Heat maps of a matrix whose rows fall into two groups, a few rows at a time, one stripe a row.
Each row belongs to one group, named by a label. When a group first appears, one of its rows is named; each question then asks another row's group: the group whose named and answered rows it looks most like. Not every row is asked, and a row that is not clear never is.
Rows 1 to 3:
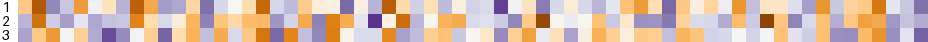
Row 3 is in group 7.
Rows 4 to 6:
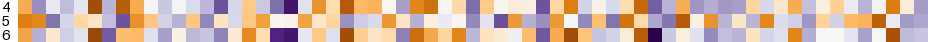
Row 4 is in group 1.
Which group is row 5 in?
7
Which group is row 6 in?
1
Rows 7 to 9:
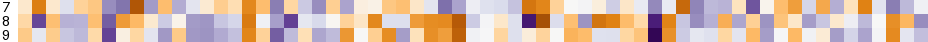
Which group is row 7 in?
7
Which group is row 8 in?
1
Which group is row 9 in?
1
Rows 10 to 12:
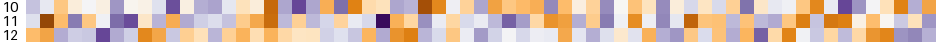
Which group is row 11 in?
7
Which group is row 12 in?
7
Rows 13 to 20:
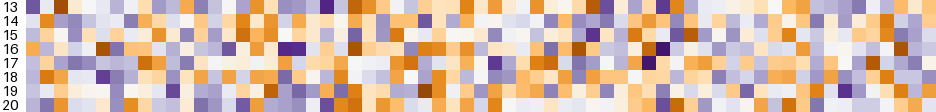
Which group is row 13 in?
1
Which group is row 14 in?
7
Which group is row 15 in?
7
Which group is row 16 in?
1
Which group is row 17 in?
7
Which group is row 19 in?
1
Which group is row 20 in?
1
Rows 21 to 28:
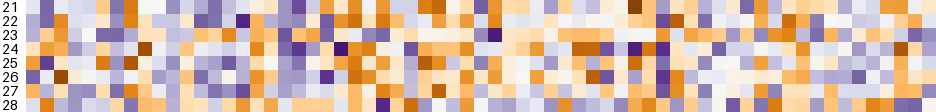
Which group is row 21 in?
1
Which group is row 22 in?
1
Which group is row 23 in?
7
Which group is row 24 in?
1
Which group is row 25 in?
1
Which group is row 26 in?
1
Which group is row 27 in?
1
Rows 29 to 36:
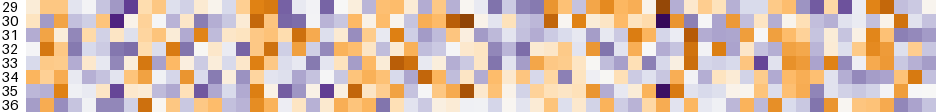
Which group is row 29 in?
7
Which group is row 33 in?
7
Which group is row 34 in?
1
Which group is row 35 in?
1
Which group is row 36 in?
7
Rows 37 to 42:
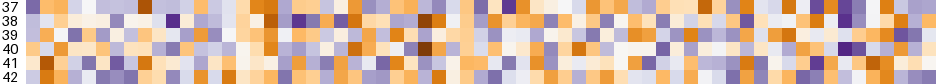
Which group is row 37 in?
7
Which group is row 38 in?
1
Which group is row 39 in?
7
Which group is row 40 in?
1
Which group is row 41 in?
7
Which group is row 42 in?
7
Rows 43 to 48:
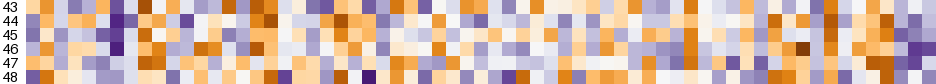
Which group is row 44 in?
7
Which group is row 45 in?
7
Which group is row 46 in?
7
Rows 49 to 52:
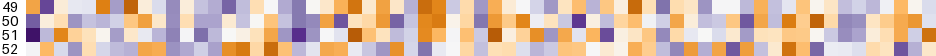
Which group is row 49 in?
1
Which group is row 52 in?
7
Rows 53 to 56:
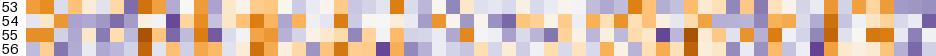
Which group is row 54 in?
7
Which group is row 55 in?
7
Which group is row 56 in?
7
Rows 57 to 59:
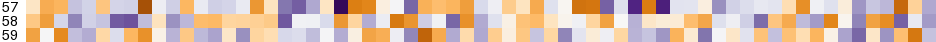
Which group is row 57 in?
1
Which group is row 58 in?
7
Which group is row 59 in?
1
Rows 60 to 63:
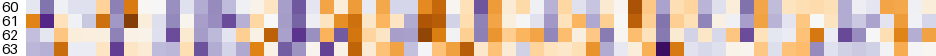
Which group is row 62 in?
1
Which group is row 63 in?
1
